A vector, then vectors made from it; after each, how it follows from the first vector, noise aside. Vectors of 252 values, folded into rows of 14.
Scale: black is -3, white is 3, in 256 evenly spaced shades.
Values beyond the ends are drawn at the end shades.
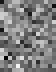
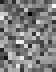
sign-scrambled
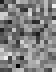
sign-scrambled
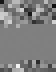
partly zeroed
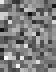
sign-scrambled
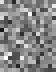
sign-scrambled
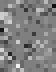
partly zeroed
